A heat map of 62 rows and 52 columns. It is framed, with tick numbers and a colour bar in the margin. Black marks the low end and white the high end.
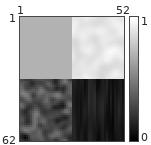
The table splits into 2 rows of 2 panels. Panel 1,1: high, flat. Panel 1,2: very high, blotchy, faint in contrast. Panel 2,1: low, blotchy. Panel 2,2: very low, streaked downward, faint in contrast.
